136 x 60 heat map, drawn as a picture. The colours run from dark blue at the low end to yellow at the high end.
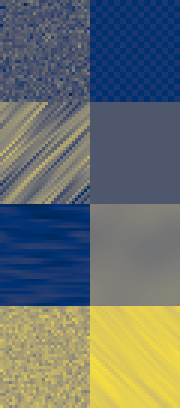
The table splits into 4 rows of 2 panels. Panel 1,1: low, fine-grained. Panel 1,2: very low, checkered, faint in contrast. Panel 2,1: middling, slanting up to the right, strong in contrast. Panel 2,2: low, flat. Panel 3,1: very low, streaked across, faint in contrast. Panel 3,2: middling, smooth, faint in contrast. Panel 4,1: high, fine-grained. Panel 4,2: very high, slanting down to the right, faint in contrast.
